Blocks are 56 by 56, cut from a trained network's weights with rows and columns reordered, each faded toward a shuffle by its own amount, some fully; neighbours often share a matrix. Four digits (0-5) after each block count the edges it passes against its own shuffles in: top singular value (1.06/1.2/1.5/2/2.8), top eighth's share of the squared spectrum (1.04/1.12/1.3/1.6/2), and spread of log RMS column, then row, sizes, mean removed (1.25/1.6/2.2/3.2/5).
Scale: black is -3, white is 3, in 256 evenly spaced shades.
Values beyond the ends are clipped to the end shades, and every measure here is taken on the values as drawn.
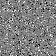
0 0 0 0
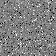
1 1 0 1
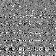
3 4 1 3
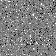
1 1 0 1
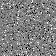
0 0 0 0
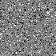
2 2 0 1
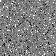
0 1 0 0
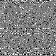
3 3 0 3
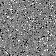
0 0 0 0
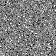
0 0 0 0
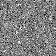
0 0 0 0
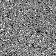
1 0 0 0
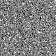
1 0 0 0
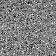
0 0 0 1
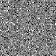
2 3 2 2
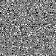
2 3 0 2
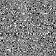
2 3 0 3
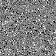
2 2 0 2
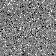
0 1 0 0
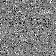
2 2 0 1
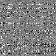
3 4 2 3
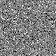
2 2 0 1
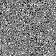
1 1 0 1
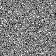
1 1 0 0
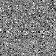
2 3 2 1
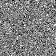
1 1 0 0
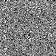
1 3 1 1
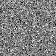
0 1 0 1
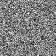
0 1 0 0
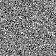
2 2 0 0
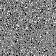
2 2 0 1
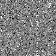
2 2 1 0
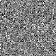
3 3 2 1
